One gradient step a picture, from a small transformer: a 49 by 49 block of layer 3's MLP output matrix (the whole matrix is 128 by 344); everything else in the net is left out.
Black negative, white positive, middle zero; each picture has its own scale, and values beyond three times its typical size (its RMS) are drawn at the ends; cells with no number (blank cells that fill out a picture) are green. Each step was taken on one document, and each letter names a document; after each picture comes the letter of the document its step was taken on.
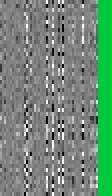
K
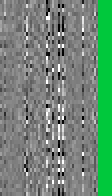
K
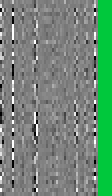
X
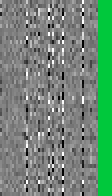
K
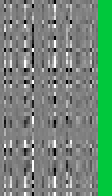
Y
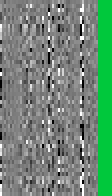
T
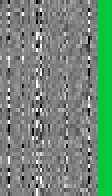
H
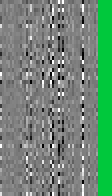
T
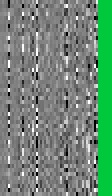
H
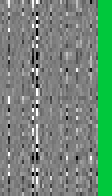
H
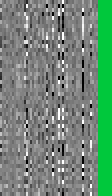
K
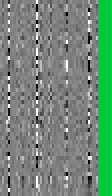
H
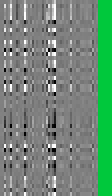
Y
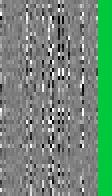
T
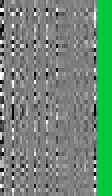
X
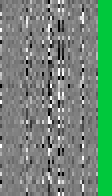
T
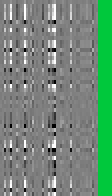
Y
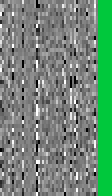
X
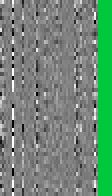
X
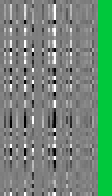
Y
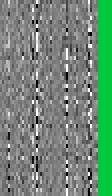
H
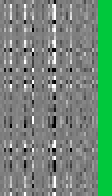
Y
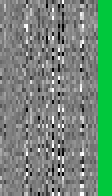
K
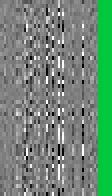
K
